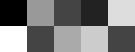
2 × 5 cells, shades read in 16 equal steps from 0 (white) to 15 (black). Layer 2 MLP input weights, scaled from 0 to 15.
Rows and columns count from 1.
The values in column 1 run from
0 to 15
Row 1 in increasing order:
2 6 11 13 15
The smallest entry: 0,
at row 2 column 1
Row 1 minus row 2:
15 -5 6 10 -9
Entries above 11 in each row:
2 0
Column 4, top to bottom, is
13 3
